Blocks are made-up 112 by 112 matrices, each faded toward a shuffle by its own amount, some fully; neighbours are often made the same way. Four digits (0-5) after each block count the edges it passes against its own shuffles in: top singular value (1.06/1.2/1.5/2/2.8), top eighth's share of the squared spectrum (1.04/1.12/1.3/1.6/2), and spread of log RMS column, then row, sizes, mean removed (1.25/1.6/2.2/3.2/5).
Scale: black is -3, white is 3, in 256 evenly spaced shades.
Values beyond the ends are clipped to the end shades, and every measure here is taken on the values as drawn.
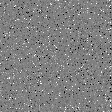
2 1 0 0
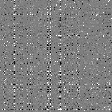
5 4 3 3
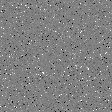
0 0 0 0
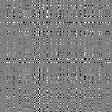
5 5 4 4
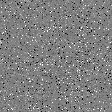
3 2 1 1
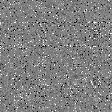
4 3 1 2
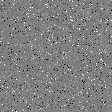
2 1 0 0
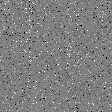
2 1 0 0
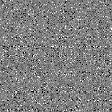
4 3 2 2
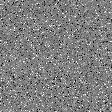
1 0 0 0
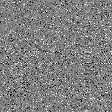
3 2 0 1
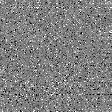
3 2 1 1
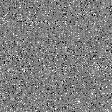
3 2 1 2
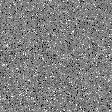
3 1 0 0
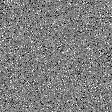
0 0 0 0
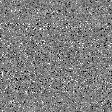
1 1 0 3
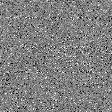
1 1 0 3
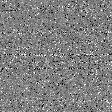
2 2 0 2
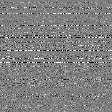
3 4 0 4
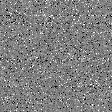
1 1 0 2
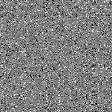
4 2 2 1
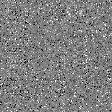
3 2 1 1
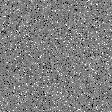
2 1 1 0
